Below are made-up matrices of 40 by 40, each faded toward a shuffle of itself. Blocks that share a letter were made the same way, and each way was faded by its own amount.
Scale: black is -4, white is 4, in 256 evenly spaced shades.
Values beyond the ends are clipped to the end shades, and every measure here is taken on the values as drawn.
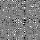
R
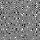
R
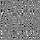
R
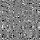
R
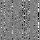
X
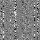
X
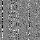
X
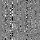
X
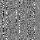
X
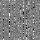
X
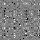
R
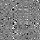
R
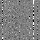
X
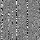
X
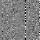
X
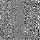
X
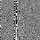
X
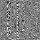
X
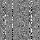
X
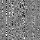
X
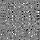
R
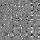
R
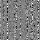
X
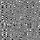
R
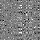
R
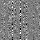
X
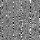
X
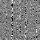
X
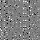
R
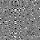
R
